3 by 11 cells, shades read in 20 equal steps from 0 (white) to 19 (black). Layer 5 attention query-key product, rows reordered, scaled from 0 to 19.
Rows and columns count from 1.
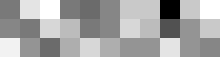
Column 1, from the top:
10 9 1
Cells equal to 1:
1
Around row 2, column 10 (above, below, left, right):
4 8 13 4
